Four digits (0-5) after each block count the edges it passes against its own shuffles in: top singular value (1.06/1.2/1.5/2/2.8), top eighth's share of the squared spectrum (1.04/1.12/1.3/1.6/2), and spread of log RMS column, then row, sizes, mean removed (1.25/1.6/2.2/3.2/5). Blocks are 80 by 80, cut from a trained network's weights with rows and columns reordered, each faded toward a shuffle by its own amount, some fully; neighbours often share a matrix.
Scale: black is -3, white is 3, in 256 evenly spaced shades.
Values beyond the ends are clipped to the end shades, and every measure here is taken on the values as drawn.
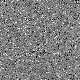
1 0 0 0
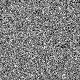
0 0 0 0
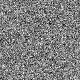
0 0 0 0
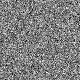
0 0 0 0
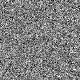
1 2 0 1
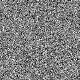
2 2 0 1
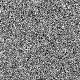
0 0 0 0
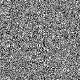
3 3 1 1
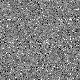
3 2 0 1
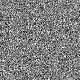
2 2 0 1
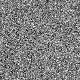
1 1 0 0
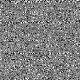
4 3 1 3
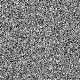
1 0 0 0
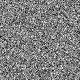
0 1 0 0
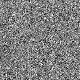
2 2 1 1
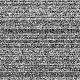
4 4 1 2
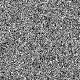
1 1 0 0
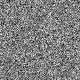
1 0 0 0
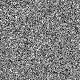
1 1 0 0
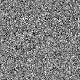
3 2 1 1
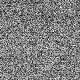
1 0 0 0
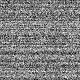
4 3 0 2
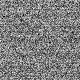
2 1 0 0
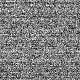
3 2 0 0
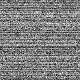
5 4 1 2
